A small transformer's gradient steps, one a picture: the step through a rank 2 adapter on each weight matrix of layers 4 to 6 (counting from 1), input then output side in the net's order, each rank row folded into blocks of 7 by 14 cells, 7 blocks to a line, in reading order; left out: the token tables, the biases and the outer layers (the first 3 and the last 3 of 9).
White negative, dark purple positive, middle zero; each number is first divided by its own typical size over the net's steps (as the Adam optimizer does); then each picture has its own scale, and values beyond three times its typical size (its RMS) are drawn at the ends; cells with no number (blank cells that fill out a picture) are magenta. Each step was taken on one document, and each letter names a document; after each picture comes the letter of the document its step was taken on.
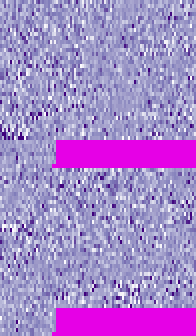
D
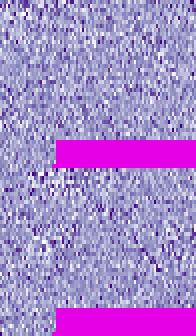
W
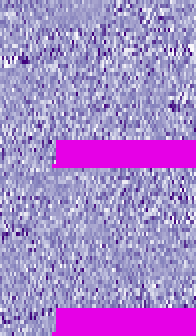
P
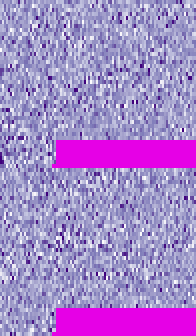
D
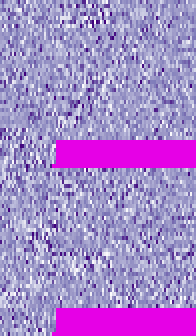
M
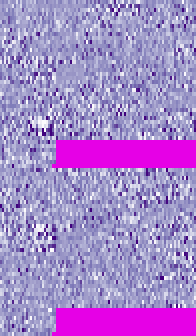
P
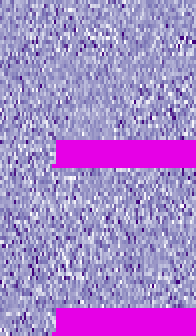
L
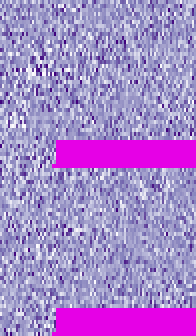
W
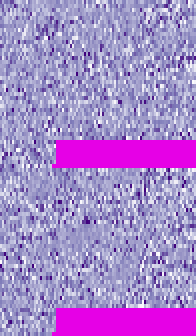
P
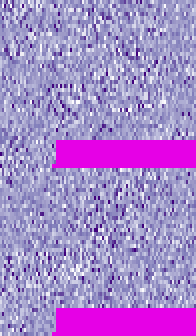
M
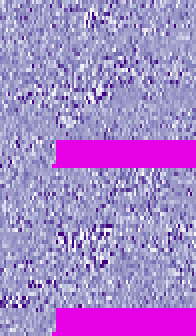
M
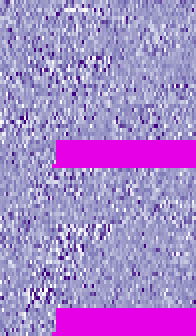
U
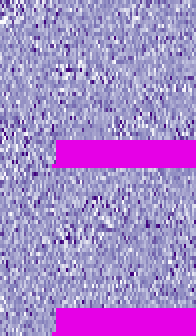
L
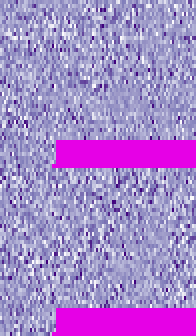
D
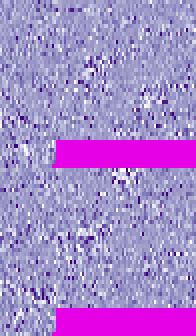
U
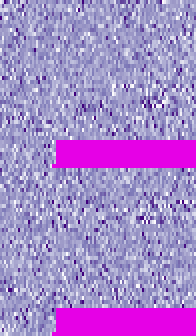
L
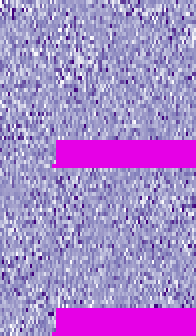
D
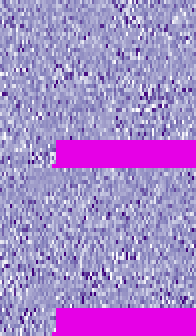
L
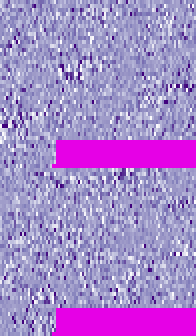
U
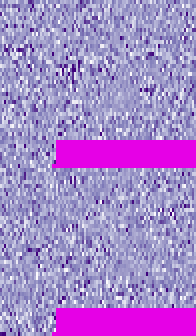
D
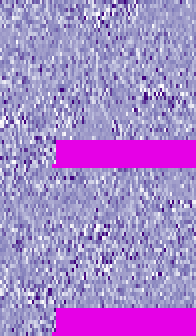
U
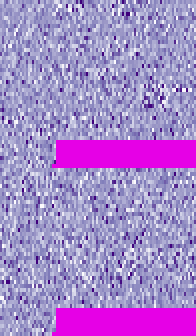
L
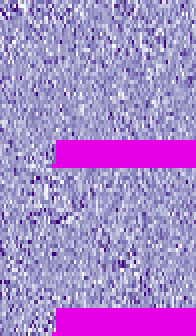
D
